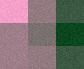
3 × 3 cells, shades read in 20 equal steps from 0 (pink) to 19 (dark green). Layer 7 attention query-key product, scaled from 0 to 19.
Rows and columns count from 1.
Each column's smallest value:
0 8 15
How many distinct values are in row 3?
3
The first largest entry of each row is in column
3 3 3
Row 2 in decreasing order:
19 10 7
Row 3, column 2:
8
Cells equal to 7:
2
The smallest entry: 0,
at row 1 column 1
